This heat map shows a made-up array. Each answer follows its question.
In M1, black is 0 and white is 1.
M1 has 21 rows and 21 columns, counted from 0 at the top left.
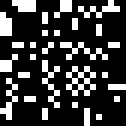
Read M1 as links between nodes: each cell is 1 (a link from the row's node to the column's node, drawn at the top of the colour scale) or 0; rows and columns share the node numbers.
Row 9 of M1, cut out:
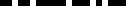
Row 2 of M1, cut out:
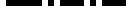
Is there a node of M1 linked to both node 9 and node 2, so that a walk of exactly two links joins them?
no
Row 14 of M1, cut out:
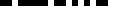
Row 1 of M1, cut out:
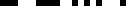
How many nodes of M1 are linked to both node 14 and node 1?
5
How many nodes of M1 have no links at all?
1
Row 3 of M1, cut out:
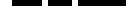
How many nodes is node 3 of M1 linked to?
4
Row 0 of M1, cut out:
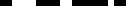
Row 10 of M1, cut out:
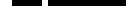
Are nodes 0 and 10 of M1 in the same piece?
yes
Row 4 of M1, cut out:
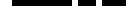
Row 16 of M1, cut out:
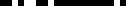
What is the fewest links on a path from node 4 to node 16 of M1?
1
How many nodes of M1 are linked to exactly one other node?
1
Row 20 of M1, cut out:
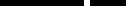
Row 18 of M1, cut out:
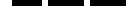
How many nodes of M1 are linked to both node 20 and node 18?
1
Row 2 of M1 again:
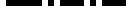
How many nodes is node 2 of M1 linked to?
5
